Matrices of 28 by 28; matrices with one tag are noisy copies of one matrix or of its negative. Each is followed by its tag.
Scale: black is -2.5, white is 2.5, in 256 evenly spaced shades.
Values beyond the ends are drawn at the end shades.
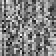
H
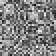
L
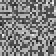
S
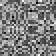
L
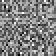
S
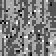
H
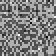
S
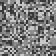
L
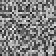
S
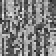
H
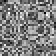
L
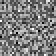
S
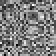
L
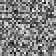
S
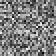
S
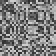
L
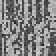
H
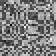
L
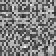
S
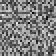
S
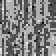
H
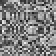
L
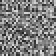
S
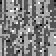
H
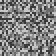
S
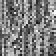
H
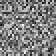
S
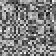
L
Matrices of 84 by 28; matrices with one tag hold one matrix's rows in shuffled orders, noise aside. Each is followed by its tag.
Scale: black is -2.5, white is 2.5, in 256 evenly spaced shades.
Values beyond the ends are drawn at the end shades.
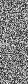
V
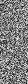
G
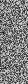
G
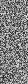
G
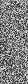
G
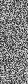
G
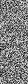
G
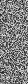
G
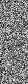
V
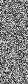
V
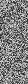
V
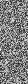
V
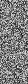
V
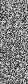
G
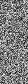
V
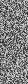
G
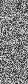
V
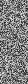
V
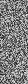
G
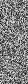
V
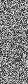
V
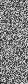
G
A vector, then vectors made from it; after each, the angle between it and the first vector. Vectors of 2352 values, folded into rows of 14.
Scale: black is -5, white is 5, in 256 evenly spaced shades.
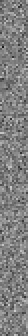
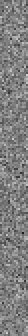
orthogonal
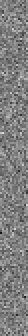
partly aligned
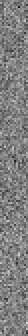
partly aligned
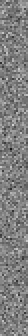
orthogonal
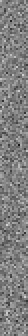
partly opposed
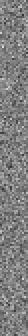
nearly opposite
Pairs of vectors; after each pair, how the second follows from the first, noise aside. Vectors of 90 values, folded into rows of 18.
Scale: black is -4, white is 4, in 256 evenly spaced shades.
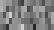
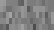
shrunk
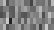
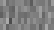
shrunk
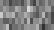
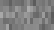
shrunk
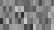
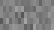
shrunk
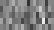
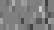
partly zeroed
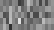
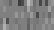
partly zeroed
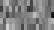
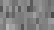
shrunk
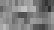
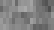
shrunk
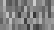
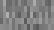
shrunk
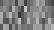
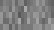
shrunk
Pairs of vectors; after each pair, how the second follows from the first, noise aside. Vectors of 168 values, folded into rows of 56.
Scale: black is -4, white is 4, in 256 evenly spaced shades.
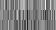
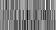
copied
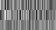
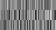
reversed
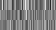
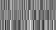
reversed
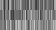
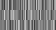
sign-scrambled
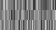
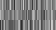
reversed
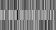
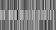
copied
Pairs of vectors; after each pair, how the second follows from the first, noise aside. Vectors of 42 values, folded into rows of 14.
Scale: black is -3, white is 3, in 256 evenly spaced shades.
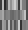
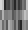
sign-scrambled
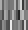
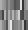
sign-scrambled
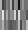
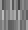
shrunk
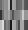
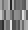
sign-scrambled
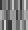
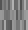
shrunk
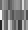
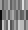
sign-scrambled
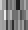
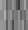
shrunk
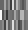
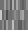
shrunk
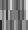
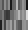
sign-scrambled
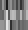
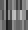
sign-scrambled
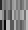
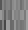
shrunk
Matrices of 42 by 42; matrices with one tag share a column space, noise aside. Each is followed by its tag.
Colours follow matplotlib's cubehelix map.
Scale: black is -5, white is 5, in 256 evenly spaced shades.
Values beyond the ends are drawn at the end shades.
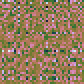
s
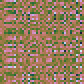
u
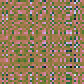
u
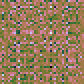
u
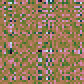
s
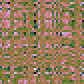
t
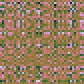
t
